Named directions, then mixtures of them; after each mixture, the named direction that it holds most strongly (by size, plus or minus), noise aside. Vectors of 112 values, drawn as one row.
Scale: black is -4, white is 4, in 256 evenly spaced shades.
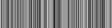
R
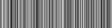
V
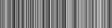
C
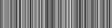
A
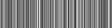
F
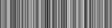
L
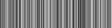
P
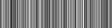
L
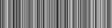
P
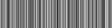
L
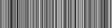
F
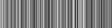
P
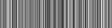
F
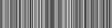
A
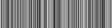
R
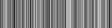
C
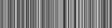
F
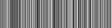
P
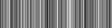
A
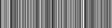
L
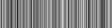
R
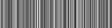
F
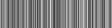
R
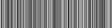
R
